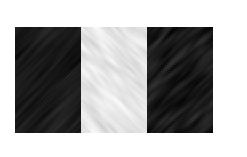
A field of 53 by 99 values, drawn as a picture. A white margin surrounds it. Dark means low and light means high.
The table splits into one row of 3 panels. Panel 1,1: very low, slanting up to the right, faint in contrast. Panel 1,2: very high, slanting down to the right, faint in contrast. Panel 1,3: very low, slanting up to the right, faint in contrast.
